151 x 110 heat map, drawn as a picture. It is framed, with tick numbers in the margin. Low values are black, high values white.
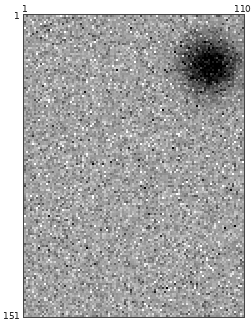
One dip sinks in the top right. The top right is the ninth with the lowest average. No row or column stands out. Overall the values sit about 60% of the way up the scale. The values are skewed, with a long tail toward low values.
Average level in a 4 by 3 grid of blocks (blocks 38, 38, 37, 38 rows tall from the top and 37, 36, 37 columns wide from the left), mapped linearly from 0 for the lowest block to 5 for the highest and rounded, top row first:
550
554
555
555
